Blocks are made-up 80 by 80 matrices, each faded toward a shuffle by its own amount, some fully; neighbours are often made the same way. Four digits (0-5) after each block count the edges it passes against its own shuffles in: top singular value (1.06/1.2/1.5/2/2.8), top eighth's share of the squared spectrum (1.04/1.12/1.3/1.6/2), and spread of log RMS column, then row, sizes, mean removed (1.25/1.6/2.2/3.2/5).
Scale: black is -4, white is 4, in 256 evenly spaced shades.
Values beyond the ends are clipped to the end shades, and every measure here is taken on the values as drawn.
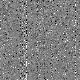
2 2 2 0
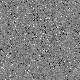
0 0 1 0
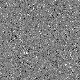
0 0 1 0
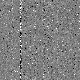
3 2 2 0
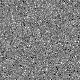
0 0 0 0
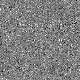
1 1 0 2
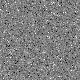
0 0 0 0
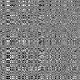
5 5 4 4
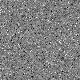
0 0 0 0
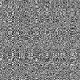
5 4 3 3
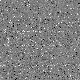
1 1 0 1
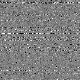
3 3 0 3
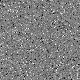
0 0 0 0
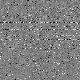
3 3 0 2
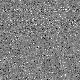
1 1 0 2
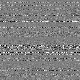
3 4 0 4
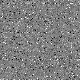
1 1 0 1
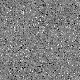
3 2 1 0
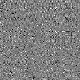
4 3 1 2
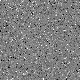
2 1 0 0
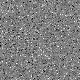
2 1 0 0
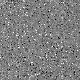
2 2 0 1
